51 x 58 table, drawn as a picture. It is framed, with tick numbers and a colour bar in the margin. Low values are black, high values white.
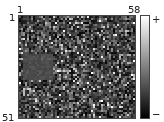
Histogram: skewed, a long tail of high values. Mirror symmetry: none. Slope: none. Grain: fine. Odd patch: calmer, in the middle left. Average level on the scale: 30%. Calmest part: middle left.
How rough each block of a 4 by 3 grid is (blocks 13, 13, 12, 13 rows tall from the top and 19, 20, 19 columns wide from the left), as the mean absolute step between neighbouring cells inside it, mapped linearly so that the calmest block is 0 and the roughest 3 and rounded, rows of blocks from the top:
232
022
032
222
